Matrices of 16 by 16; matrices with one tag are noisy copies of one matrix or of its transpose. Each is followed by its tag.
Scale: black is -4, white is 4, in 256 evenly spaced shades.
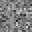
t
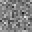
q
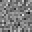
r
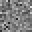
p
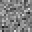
r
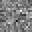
t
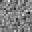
r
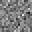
r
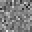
p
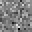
q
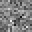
t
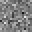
q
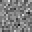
r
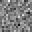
r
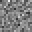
r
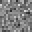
r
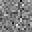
q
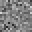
p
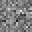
t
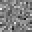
r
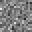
r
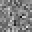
t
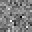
t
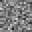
r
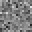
p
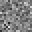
p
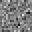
r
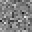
q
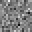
r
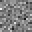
r
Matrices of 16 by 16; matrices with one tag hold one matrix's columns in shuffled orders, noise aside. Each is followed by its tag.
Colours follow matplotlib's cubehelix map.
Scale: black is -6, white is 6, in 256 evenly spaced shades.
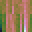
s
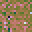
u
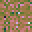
u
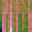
s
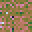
u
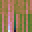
s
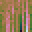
s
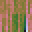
s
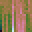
s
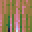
s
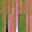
s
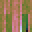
s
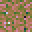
u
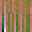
s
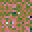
u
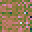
u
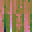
s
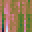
s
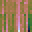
s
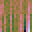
s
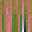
s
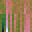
s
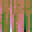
s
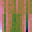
s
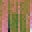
s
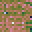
u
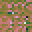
u
